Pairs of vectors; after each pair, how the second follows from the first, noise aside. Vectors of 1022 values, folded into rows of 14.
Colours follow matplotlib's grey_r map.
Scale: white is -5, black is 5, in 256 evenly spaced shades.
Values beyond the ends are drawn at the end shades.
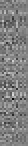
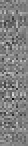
copied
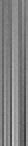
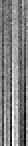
scaled up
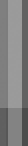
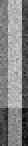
scaled up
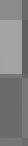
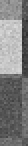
scaled up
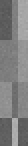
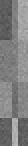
copied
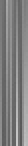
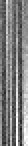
scaled up
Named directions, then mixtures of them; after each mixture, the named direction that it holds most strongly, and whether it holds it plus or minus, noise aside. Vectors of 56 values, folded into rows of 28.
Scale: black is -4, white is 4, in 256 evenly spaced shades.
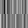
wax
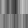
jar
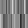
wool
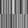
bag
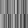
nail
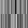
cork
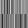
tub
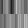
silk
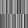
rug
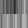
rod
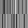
cork, minus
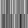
wool, plus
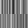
bag, minus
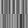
bag, minus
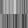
rod, minus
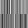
tub, plus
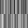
nail, plus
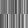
nail, minus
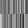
rug, minus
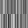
nail, plus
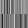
tub, plus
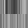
rod, plus
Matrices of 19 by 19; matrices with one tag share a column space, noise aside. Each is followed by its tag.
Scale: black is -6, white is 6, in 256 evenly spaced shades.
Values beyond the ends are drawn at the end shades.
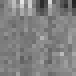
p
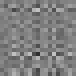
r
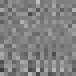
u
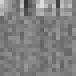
p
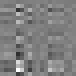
u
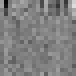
p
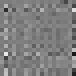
r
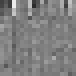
p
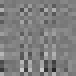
u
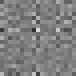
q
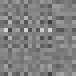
q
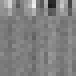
p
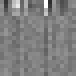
p
